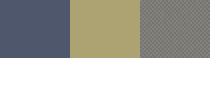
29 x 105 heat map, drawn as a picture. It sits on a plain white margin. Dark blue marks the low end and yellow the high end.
It is made of 1 by 3 panels. Panel 1,1: low, flat. Panel 1,2: high, flat. Panel 1,3: middling, checkered, faint in contrast.
